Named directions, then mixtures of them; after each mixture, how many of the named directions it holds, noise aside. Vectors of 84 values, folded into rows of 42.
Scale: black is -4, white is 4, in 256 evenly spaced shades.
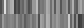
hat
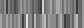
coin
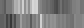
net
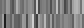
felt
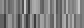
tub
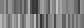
two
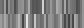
two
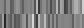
one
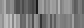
two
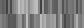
two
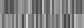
two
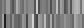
one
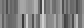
two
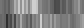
one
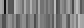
two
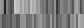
three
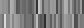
three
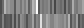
three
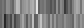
two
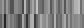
two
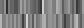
one
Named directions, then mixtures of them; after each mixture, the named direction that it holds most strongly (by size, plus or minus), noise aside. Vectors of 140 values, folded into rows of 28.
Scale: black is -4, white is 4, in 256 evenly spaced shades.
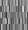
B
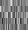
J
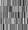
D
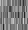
D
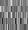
J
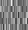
J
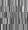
B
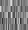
J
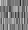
D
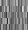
B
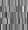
B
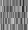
D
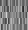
B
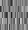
J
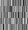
D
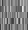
B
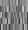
B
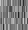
D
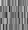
B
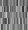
B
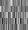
J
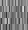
B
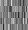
D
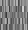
B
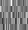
J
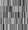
D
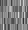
D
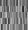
B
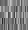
J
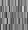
B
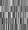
J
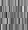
B
